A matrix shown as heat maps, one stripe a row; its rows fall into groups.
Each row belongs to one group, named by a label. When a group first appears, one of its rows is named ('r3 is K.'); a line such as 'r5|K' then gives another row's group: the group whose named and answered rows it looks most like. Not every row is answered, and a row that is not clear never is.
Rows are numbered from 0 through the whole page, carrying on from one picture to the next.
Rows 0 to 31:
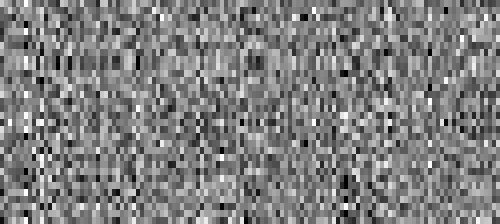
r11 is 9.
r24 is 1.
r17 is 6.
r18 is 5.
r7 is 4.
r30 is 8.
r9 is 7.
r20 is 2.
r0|5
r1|6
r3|8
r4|7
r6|1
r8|7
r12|4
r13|5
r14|2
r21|9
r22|6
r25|6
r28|6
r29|9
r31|7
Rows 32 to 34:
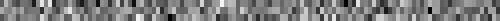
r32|6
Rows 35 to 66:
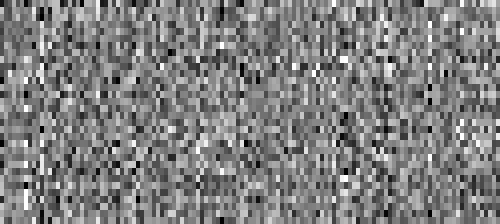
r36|9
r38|2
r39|8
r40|2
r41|6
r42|2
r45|6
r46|7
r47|4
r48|8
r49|4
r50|5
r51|6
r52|8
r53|4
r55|7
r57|2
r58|7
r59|6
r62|5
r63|7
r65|4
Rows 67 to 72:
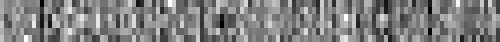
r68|4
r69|9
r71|4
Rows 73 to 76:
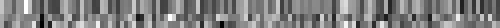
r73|5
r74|5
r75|4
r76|9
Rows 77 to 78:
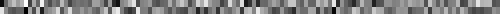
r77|7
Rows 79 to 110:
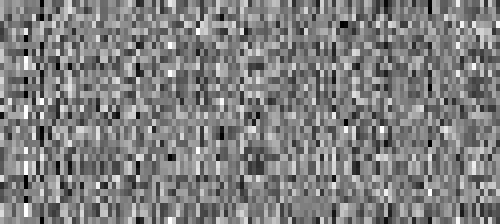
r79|4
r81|9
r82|8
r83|7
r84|8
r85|4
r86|1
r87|5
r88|7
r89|4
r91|4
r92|1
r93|6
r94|5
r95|7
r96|6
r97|9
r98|9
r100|7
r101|2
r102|7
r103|7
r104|1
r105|8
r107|8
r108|5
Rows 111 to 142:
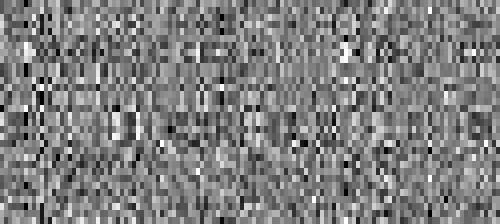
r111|8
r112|2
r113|9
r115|9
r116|6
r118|7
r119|5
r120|8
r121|8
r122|9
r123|6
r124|9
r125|9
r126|7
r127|1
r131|2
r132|4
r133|7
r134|6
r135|7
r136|2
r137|8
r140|1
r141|4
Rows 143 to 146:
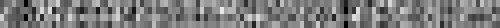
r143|8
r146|6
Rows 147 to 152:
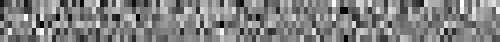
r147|8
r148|8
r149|7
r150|9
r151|6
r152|6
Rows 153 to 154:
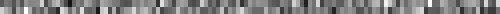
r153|2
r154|5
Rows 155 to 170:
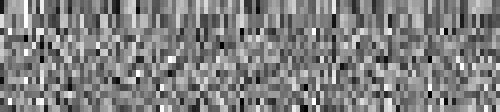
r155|7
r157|5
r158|5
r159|6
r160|1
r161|9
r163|4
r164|8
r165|2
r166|7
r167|2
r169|6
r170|2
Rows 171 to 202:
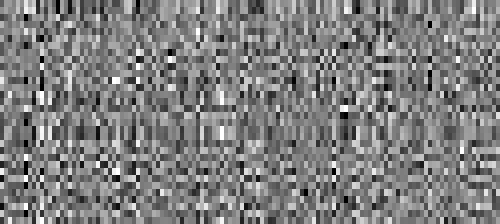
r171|7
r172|7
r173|8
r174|4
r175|7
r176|9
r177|8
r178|2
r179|4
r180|2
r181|4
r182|1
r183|4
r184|6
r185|6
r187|8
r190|6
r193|5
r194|8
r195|1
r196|7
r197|1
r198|2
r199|6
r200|7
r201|1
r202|6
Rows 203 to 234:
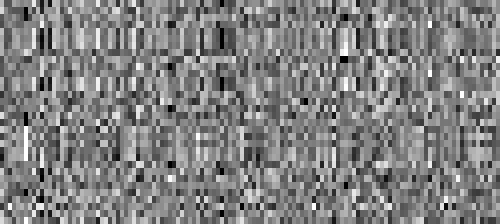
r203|9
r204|1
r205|8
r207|9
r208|9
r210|5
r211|8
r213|2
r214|9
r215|9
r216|8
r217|2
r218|2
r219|1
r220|8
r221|5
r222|7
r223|5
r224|7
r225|7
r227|9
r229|6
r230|1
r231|9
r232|6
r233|9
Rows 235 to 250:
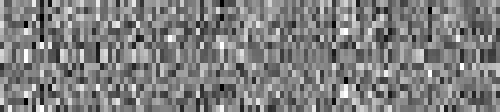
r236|4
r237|9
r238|1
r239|5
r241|6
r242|5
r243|5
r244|8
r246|6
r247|9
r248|5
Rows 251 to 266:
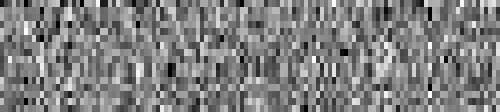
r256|9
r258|8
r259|6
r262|1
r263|4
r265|1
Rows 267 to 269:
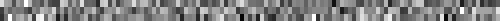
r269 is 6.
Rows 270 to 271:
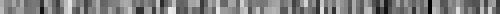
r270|4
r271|4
